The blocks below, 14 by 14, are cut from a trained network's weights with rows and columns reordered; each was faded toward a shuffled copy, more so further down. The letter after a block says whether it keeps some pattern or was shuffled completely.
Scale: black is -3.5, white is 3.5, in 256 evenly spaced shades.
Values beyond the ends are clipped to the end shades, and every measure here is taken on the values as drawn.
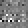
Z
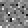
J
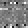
Z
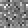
J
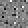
J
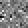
J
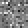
J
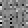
Z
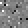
J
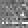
Z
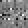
Z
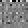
Z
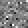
J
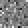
J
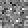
J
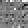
Z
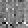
Z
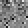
J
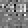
Z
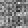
Z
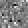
J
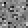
J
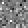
J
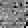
Z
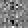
Z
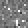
J
